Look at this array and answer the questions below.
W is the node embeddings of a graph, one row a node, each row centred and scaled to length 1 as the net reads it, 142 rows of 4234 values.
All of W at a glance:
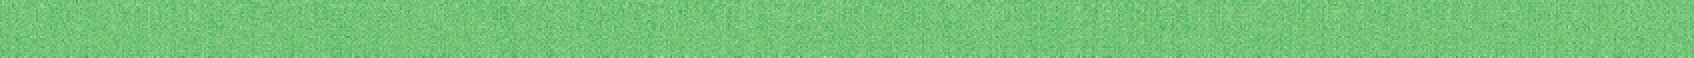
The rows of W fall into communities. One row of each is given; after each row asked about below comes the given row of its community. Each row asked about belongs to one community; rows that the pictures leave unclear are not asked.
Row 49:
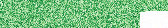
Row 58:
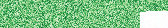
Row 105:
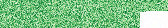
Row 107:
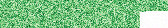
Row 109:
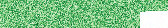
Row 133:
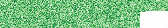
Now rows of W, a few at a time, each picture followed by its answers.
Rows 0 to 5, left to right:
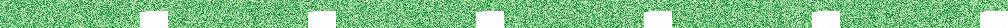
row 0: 133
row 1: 133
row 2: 107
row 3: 49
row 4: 49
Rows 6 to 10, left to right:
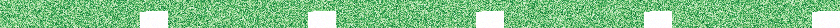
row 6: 107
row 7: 49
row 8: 49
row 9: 58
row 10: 109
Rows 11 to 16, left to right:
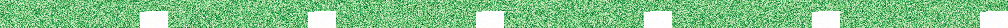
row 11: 107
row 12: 107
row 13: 58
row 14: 107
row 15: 49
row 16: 58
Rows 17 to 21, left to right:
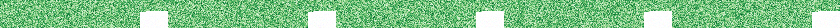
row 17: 58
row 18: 109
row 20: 133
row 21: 58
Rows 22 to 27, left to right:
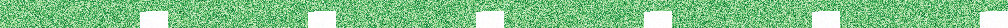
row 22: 107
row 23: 105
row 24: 133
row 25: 133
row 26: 49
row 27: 49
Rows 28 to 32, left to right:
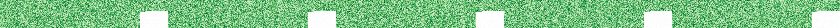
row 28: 109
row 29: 49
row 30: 49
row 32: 49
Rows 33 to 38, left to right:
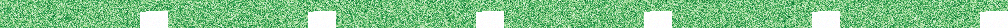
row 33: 58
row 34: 109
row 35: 105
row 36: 109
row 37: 133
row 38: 133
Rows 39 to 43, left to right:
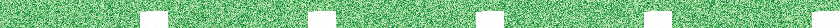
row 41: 49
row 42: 133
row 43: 49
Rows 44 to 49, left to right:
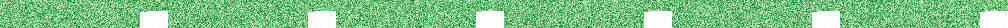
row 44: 58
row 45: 109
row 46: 49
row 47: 49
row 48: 58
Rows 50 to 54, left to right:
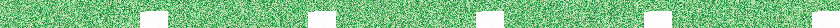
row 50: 133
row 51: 105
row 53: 133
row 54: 49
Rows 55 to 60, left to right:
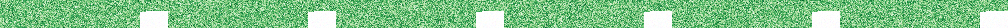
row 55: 109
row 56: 107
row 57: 105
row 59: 133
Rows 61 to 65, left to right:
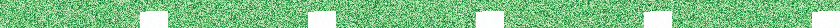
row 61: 109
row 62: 58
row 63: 49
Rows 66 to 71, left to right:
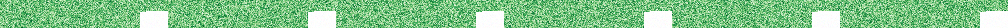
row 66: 109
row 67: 105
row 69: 58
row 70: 49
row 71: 109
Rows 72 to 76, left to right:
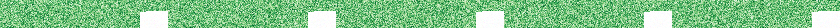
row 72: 58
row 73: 109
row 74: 109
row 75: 49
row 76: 133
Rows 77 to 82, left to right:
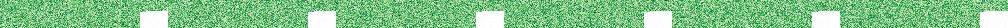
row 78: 58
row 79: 109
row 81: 107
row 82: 49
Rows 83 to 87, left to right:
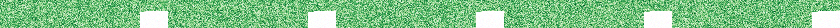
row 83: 133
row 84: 105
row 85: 133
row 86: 58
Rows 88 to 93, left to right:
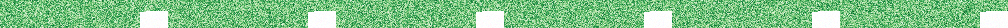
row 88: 133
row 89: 105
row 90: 109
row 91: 58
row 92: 58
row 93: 105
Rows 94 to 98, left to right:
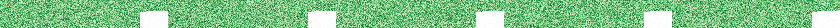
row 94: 58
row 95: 49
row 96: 107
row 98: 58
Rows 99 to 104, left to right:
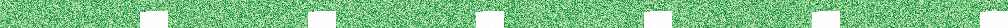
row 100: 109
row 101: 107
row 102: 58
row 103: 133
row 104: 49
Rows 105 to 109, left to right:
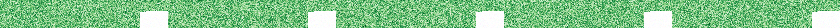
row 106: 105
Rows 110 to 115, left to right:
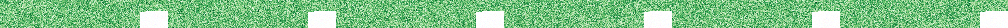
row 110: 109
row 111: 105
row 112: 58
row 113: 133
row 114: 58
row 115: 133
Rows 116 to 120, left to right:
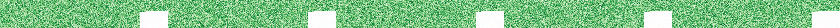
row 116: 107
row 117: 133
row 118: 109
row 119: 133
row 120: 133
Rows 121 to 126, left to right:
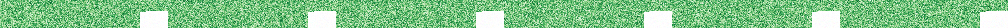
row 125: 133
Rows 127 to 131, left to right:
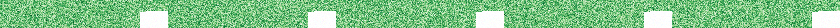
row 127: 109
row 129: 105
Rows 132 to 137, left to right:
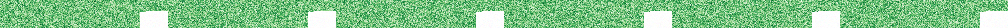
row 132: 107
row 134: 58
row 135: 105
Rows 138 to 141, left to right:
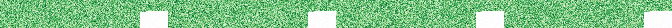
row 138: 105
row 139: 58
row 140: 133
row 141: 133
